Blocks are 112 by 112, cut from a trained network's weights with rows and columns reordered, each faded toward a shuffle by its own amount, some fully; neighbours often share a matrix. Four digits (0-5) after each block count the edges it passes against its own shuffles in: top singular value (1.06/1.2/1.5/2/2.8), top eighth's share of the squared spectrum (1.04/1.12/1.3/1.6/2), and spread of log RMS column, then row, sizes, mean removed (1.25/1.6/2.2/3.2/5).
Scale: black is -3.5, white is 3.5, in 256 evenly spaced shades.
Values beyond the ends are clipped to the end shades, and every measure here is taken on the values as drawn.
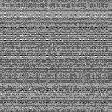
5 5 2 3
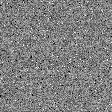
1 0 0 0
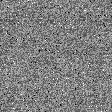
1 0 0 0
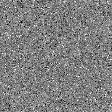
3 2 1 1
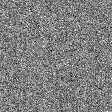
2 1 0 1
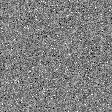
0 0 0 0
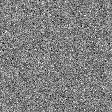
2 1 0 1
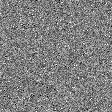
1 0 0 0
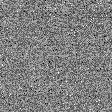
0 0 0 0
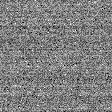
3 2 0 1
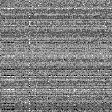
5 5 2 3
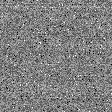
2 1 0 0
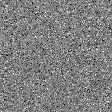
3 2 0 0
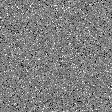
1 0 0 0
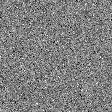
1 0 0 0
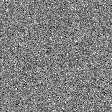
0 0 0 0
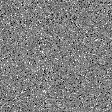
2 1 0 0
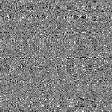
4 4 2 3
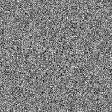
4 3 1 1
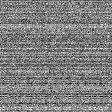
5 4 1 3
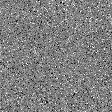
0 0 0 0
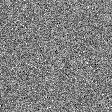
0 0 0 0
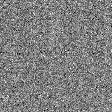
2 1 0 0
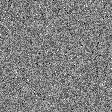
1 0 0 0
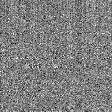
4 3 0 2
